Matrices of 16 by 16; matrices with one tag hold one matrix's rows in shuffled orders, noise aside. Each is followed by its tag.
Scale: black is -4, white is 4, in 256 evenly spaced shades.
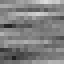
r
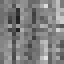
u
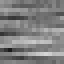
r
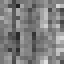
u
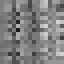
u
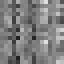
u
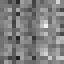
u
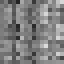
u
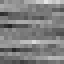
r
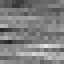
r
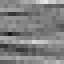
r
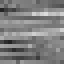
r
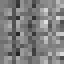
u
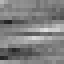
r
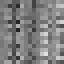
u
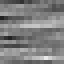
r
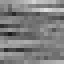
r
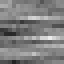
r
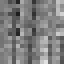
u
